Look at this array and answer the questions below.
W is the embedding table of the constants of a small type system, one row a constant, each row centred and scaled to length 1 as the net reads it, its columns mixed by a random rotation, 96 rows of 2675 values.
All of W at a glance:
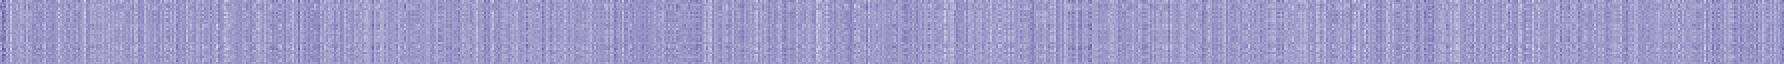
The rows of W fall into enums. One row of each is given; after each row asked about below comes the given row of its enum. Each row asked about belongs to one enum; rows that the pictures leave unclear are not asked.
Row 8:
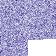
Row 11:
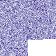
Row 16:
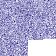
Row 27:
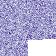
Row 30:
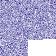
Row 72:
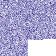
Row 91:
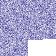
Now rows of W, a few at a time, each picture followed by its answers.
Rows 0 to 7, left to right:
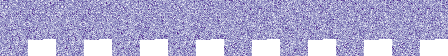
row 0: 72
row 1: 72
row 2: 27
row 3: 27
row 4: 30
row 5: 91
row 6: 30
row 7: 30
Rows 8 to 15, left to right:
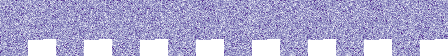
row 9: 30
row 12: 8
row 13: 11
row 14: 11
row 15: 27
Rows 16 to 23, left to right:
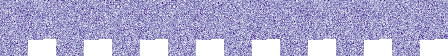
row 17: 30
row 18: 72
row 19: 72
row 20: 27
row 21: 16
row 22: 16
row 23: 27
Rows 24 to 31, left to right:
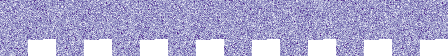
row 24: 11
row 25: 72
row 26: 27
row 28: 30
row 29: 16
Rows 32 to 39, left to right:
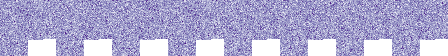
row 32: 16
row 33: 27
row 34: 11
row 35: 16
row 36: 91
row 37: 72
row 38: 91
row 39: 72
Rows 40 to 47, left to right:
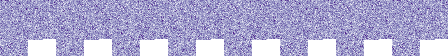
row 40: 30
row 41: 91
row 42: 27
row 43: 91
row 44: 27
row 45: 30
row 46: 27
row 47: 30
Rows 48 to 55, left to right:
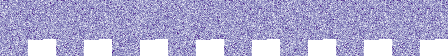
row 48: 72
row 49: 30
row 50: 8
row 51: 27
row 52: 30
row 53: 91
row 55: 30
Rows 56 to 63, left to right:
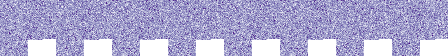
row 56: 27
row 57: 72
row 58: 11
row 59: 30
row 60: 27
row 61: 11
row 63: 16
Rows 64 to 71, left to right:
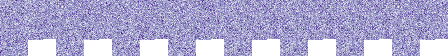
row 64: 8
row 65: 72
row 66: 27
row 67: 11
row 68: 91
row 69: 91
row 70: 91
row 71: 72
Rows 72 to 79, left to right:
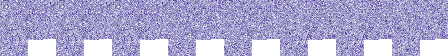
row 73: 72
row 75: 30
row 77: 27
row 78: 27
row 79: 91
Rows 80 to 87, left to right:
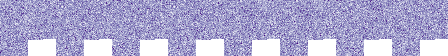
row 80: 8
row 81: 72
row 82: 30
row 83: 72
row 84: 16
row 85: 16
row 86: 11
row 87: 91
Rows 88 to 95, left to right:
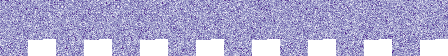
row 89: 72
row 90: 72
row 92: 11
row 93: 30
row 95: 8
